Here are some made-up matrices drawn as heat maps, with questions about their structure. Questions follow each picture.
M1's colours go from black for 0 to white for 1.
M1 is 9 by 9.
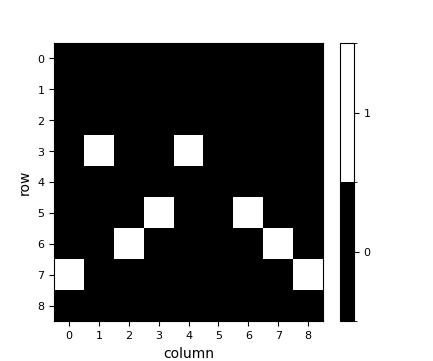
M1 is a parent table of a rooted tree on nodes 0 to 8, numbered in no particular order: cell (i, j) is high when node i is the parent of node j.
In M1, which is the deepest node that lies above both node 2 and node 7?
6
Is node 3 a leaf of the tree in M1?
no
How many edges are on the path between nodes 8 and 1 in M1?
5
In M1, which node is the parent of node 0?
7
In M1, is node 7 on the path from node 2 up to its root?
no
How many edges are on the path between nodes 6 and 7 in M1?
1
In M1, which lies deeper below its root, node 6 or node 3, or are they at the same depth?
the same depth
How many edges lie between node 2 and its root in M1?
2
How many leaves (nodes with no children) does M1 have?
5
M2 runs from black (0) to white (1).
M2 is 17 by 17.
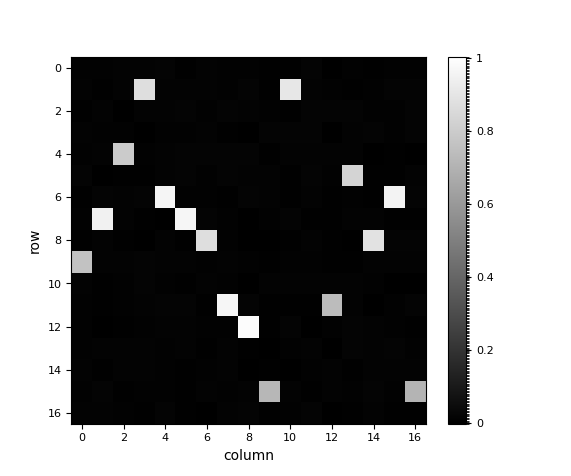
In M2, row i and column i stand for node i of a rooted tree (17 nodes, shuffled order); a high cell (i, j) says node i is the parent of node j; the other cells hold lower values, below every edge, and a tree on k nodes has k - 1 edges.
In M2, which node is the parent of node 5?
7
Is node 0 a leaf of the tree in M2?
yes
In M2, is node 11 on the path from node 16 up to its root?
yes
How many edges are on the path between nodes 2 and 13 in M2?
8
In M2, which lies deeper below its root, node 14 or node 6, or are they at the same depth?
the same depth
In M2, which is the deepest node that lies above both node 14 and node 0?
8
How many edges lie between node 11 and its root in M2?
0
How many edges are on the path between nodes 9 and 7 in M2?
6
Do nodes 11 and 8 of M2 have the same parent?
no
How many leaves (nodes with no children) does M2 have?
7
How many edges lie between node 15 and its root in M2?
4
